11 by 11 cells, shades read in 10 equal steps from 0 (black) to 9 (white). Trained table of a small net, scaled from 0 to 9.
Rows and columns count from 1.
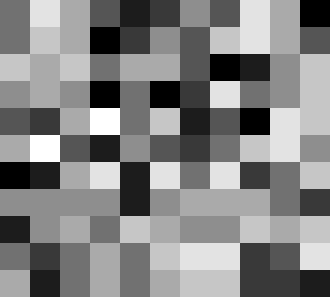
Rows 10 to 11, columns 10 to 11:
3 8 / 2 1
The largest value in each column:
7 9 7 9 7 8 8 8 8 8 8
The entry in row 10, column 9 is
2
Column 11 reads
0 3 7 7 7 5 7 2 7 8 1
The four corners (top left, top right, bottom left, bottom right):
4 0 6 1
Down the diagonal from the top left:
4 7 7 0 4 3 4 6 7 3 1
